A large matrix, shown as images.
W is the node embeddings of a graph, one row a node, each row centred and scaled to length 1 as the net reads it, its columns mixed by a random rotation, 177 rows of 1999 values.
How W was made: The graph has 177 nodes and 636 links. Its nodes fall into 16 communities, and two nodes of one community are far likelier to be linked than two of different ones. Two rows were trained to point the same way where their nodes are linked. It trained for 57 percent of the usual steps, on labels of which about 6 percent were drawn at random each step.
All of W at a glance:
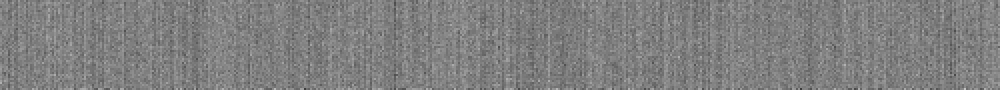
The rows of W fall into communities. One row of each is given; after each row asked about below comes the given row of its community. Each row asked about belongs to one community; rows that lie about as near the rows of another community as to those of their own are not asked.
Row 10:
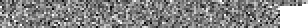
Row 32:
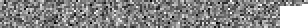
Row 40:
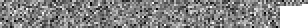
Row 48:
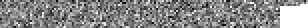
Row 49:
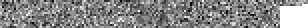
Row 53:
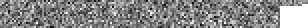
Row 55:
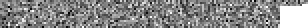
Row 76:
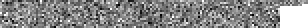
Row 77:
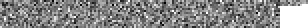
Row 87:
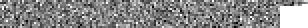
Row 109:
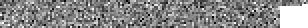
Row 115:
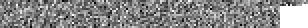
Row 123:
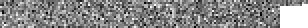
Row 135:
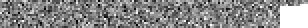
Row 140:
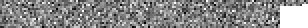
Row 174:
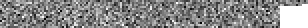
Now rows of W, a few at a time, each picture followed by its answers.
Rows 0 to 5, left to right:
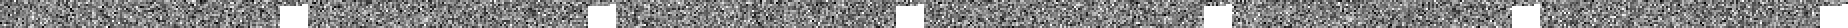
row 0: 53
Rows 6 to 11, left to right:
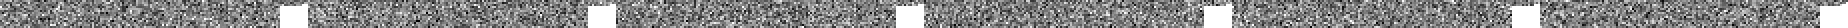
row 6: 123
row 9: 32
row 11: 40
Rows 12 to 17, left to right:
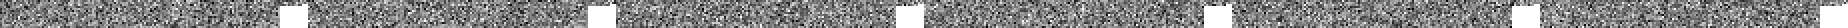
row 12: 53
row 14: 115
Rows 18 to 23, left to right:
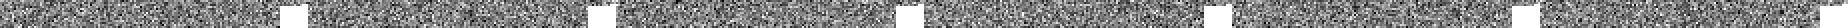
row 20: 53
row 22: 32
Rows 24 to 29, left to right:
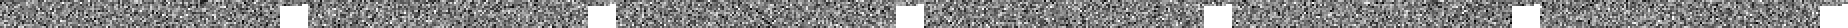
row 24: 109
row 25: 77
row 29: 77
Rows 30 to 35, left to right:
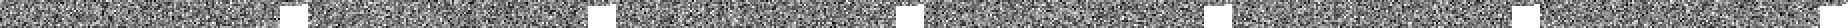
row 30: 48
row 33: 135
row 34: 49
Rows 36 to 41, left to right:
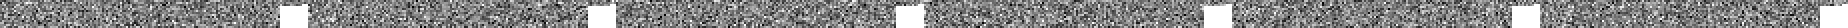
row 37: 123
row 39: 76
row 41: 49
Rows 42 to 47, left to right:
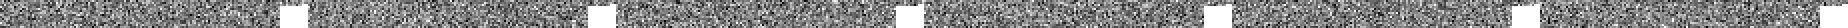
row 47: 140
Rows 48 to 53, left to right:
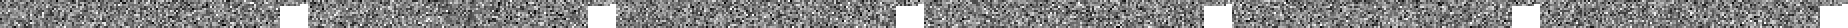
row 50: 32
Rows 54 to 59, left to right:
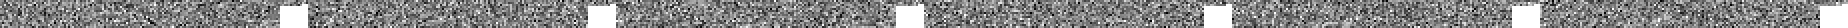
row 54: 87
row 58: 48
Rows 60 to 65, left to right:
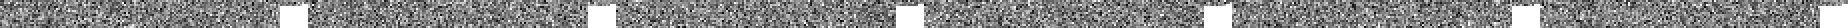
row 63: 174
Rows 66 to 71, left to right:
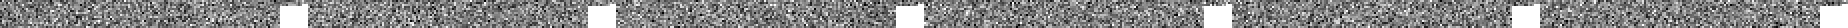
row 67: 32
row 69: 115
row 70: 115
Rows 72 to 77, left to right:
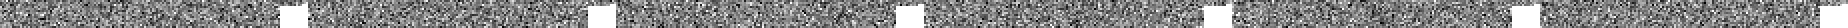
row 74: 140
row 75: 10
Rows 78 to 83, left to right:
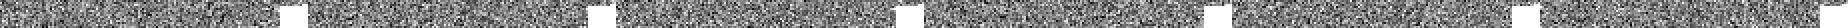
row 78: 140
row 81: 48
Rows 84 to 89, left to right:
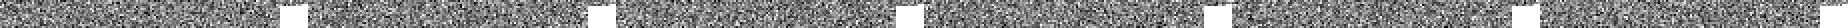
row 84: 109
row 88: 109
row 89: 55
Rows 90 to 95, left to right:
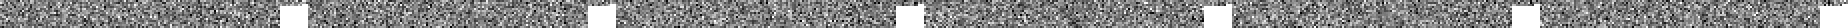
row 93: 10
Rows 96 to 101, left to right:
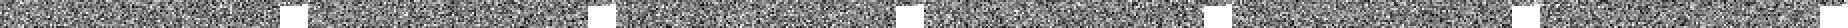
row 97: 109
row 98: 115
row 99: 123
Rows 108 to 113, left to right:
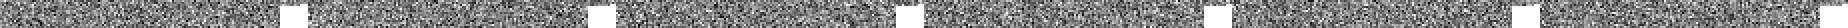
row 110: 123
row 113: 135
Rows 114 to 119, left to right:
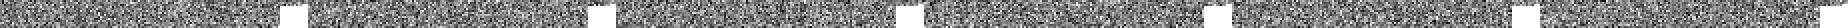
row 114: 140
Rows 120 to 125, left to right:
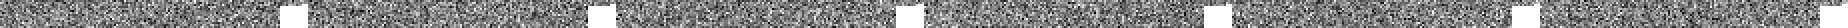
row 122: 40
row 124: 32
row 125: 10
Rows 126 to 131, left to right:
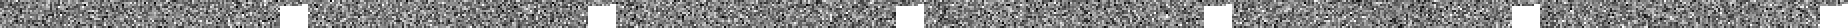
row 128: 109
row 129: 109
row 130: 49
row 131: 135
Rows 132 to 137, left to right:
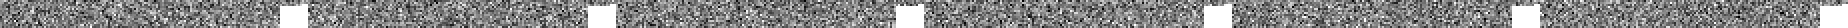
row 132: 135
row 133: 123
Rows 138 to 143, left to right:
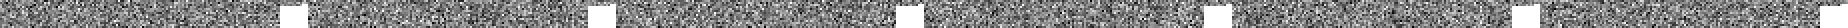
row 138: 87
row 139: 48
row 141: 140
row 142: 77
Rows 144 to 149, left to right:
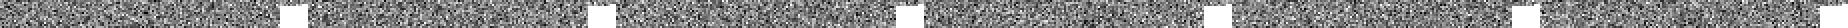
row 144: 135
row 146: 10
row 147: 77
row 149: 123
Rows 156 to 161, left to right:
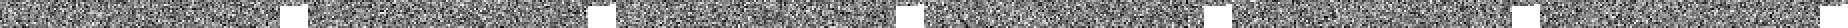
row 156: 48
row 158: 174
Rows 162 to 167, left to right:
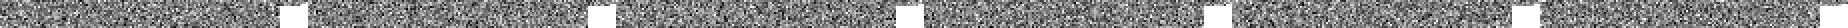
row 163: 53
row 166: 135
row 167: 76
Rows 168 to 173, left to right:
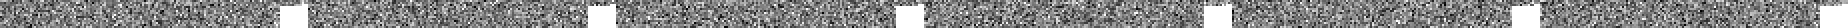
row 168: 77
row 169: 32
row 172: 140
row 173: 77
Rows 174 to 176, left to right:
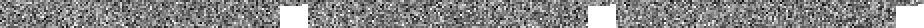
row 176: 48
